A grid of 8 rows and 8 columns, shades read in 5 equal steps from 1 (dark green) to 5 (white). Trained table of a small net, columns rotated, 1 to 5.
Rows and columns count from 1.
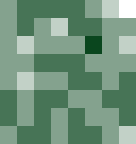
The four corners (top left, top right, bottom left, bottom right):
3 5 3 4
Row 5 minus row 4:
0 1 1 1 0 -1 0 -1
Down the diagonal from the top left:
3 2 3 2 2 3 3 4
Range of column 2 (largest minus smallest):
2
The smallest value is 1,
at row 3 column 6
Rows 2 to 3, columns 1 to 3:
3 2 3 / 3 4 3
